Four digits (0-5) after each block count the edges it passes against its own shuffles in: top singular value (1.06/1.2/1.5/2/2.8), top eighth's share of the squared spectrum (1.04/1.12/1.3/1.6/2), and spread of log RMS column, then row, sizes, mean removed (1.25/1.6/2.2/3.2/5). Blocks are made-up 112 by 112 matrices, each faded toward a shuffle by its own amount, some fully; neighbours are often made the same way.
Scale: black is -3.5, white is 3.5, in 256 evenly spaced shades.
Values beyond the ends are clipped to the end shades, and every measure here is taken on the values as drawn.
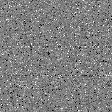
3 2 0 1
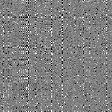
5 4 3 2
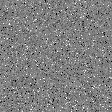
1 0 0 0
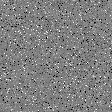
0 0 0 0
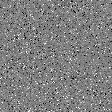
2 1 0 0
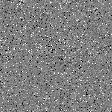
2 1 0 0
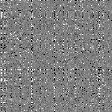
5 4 3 2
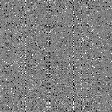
4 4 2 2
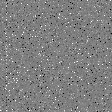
2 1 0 0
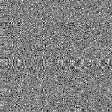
4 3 2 2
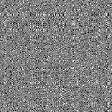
5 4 3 2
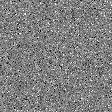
2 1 0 0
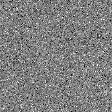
0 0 2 0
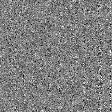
1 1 3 0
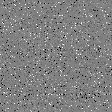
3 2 1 1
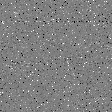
2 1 0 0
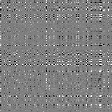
5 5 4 4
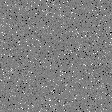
0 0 0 0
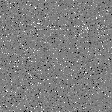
2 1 0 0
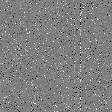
3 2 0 0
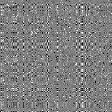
5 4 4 3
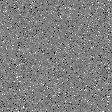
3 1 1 0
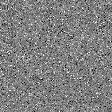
3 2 0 0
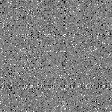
4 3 1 2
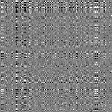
5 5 4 4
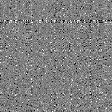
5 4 2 3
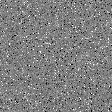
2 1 0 0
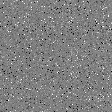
1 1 1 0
